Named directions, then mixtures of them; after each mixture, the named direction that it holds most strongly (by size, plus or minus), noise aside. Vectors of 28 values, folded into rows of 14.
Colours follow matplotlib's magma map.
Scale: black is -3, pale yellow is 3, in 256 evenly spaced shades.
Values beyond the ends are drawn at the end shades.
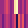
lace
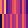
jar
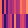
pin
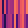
pin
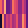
jar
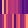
pin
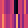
lace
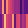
pin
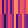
pin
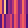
jar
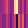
lace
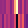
lace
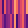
pin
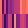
pin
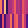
jar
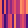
pin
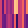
lace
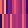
jar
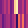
lace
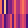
pin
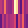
lace
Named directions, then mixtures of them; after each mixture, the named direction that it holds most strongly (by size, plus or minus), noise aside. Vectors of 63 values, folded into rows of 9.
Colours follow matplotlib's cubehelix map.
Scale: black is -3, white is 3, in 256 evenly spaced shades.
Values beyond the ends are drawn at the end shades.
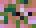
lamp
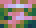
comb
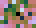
lamp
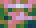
comb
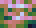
comb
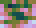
comb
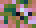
lamp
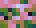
comb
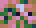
lamp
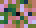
lamp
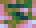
comb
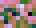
lamp
